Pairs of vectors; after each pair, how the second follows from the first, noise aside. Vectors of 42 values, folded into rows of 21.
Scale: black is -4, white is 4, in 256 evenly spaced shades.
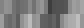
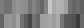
negated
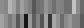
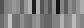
reversed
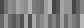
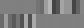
partly zeroed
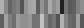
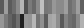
reversed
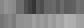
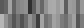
shuffled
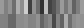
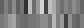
negated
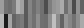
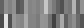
negated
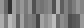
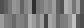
shuffled
